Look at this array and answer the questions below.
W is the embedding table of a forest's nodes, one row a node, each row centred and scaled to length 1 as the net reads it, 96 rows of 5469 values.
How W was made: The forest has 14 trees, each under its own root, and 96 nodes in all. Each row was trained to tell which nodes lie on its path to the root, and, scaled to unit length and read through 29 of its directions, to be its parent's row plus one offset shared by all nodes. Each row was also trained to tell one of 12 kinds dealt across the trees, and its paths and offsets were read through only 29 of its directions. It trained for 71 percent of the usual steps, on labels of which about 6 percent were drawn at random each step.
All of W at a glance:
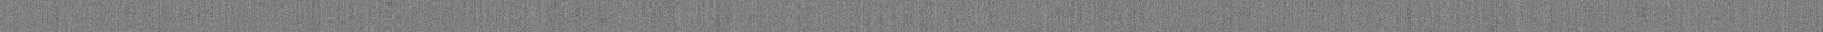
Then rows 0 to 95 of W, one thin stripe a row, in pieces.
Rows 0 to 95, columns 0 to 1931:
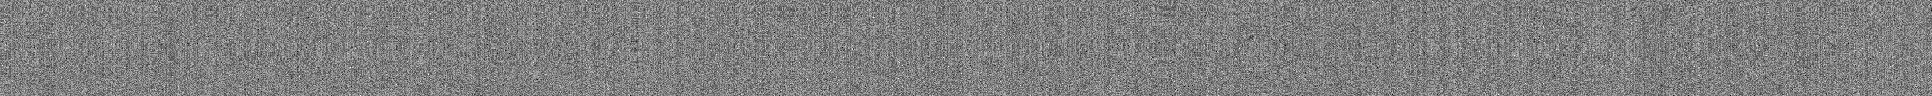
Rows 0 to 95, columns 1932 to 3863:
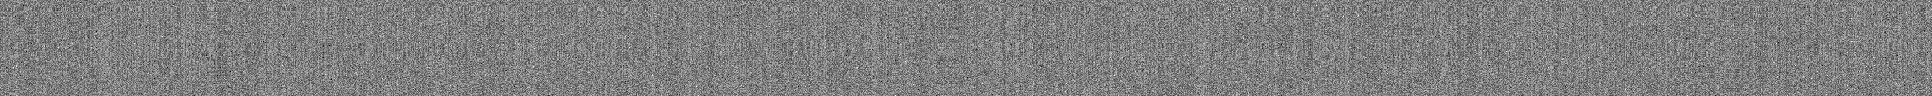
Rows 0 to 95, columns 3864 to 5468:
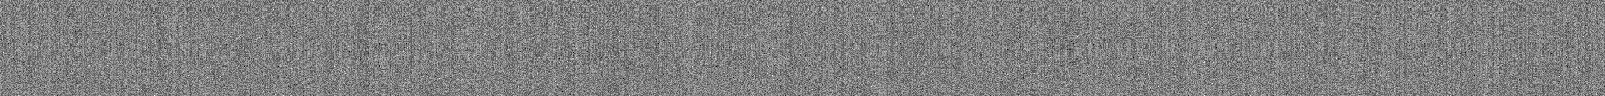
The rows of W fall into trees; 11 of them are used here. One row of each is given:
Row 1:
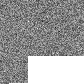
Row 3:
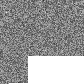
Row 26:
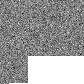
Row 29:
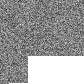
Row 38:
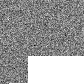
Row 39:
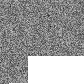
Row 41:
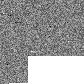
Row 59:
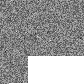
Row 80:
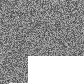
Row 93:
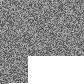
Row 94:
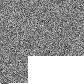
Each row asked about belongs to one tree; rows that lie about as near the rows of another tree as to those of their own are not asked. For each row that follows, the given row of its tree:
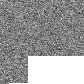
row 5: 29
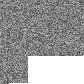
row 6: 39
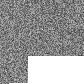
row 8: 41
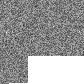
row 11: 38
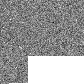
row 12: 59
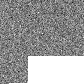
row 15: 41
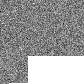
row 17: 59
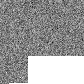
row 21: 41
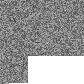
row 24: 80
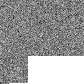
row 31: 1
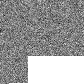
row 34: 59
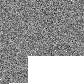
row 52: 29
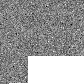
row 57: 94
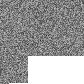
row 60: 94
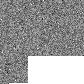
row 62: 41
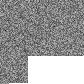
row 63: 59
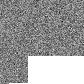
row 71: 38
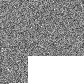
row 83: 94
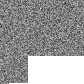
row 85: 26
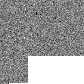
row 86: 29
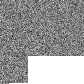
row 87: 80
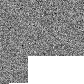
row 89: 29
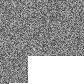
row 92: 26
